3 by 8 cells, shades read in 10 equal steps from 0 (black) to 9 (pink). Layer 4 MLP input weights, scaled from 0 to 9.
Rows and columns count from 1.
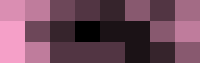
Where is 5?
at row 1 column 6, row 2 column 7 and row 3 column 8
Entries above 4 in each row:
4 3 3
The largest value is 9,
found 2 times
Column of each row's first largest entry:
1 1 1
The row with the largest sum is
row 1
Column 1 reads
8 9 9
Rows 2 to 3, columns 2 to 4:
4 2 0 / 7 3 3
